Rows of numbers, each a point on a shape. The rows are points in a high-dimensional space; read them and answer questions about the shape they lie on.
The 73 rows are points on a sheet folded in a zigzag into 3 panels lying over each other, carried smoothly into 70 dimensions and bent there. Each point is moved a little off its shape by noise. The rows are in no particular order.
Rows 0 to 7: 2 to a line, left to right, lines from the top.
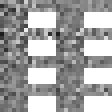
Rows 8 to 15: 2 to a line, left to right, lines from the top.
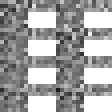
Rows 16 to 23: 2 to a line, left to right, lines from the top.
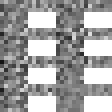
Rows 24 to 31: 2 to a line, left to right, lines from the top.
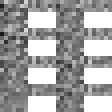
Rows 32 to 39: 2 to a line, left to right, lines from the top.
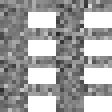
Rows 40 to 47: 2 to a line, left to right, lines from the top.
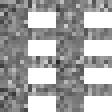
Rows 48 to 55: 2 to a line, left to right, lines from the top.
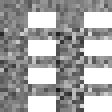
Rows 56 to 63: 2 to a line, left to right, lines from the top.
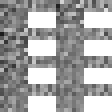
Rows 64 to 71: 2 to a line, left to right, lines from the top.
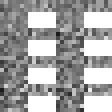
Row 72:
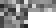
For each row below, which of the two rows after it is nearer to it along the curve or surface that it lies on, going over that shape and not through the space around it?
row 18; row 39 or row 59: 59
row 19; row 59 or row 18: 18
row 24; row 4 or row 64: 64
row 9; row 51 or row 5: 51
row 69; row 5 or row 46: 46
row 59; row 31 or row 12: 12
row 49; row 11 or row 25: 25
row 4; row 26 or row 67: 26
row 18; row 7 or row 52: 7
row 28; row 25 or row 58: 58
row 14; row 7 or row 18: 18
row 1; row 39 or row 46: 46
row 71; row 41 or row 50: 41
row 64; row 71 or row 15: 15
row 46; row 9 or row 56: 56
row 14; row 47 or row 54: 54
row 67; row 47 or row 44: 44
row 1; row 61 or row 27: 61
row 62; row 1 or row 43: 43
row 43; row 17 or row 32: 17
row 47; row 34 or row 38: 34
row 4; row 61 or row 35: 61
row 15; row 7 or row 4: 7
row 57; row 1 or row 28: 28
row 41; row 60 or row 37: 37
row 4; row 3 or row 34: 34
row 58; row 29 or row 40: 29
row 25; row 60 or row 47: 60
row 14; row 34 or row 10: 34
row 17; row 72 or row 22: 72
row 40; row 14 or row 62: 62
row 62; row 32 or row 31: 31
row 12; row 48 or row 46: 46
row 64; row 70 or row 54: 70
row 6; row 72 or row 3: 72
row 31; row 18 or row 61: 61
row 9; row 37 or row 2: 37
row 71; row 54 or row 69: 69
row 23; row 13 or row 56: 56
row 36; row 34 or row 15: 15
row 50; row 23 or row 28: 23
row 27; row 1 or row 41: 41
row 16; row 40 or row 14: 40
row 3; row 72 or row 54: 72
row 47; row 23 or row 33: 33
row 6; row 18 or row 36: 36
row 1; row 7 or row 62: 7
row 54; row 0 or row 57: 0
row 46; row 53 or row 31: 31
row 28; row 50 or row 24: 24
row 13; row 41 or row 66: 41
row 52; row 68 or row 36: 36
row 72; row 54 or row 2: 54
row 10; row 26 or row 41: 41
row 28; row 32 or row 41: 41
